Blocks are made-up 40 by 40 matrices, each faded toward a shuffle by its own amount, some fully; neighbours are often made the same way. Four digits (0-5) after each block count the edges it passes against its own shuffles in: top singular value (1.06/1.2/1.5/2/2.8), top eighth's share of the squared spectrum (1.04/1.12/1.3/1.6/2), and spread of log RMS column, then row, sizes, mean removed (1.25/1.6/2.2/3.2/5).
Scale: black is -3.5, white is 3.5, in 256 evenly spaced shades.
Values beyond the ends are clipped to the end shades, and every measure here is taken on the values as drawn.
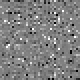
3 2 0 0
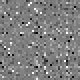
3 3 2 0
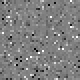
1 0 0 0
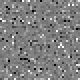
0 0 0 0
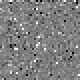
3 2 0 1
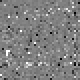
2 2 1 0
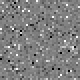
1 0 0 0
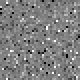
0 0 0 0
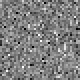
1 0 0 0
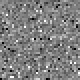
0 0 0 0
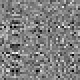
4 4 2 2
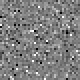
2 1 0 0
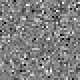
2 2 0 1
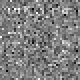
3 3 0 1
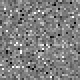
1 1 0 0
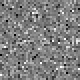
0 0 0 0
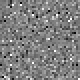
0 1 0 0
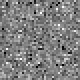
2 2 1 1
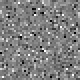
0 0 0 0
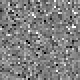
1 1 1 0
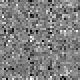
3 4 2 2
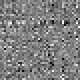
3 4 2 2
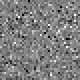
1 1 0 0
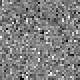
2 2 1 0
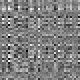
4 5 3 3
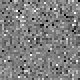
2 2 0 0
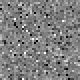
0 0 0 0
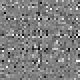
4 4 2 2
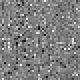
2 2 1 0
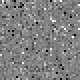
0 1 0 1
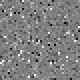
2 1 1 0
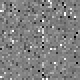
3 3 1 0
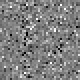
2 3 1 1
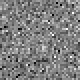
2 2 0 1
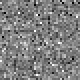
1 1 0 0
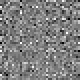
4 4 3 2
